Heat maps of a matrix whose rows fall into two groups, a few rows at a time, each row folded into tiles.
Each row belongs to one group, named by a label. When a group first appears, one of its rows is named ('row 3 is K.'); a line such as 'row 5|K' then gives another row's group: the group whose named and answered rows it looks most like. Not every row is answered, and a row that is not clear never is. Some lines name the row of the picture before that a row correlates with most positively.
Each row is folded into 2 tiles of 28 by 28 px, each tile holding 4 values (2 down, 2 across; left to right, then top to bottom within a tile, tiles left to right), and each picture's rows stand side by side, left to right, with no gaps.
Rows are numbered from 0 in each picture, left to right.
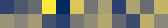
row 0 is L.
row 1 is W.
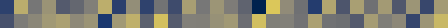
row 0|W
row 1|L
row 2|W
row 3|W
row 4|L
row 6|W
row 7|W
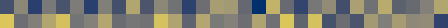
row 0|W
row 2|W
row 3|L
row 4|L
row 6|W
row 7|L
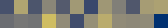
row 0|W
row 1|W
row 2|L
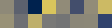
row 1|L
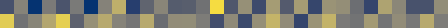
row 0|W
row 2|L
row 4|W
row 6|L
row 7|L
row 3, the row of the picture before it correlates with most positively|1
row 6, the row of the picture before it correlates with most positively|0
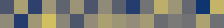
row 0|W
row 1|W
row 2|L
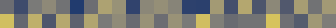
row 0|L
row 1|L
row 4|W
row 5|W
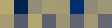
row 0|L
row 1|L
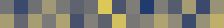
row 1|L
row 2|W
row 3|W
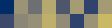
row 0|W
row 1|W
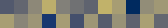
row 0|L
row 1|L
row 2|L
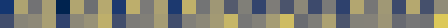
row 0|W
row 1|W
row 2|W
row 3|W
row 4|W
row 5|W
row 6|W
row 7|W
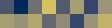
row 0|L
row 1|W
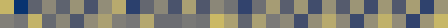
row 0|L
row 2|L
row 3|W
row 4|L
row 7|W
